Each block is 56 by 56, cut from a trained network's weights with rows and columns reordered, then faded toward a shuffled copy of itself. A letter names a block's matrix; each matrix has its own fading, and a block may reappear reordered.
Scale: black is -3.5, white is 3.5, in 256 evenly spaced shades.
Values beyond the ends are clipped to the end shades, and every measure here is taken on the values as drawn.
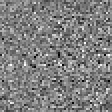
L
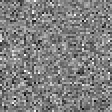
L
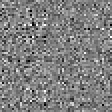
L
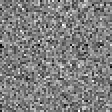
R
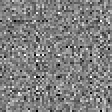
L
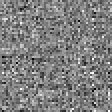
L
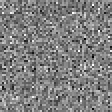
L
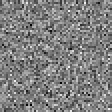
R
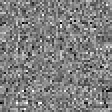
L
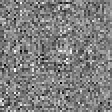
L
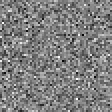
R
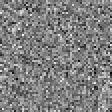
R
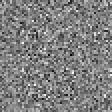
R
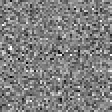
L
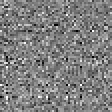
L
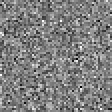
R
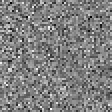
R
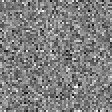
R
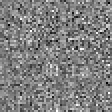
L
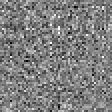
L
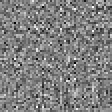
L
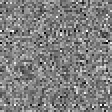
L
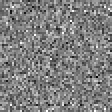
R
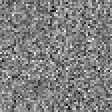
R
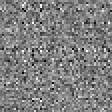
L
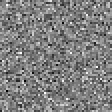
R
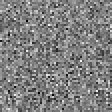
R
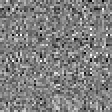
L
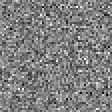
R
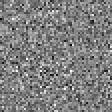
R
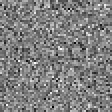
R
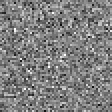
R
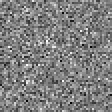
R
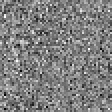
R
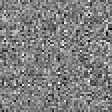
L
